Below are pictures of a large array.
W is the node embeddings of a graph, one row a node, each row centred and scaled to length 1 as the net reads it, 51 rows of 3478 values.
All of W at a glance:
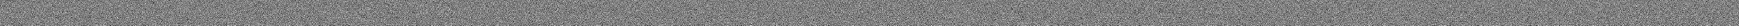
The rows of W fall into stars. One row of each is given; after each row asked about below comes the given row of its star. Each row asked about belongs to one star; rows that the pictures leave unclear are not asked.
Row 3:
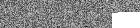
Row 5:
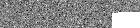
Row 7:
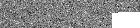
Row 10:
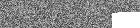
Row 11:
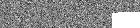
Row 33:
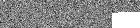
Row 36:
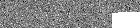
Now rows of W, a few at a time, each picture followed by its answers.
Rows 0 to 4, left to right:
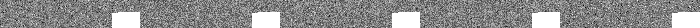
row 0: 3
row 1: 36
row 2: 10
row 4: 7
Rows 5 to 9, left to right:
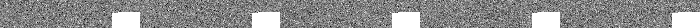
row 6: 5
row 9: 11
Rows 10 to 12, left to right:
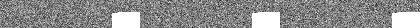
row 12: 11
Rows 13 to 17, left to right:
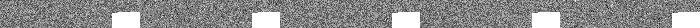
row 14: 33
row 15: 3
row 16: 7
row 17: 33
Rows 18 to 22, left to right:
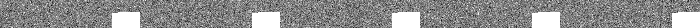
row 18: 7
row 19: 33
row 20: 33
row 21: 36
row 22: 3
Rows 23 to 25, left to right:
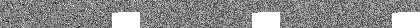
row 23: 10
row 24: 33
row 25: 10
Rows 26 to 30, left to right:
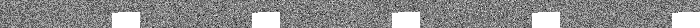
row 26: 11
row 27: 10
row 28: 11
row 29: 3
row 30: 5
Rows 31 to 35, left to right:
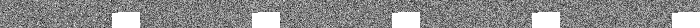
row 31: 3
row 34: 11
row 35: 5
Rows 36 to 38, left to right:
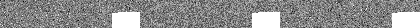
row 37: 10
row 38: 10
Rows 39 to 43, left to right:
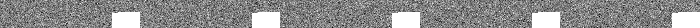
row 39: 11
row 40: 33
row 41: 11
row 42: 3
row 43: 10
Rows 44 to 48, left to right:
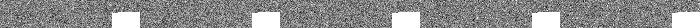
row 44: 11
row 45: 7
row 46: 33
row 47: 36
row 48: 36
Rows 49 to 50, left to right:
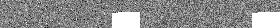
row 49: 5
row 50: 33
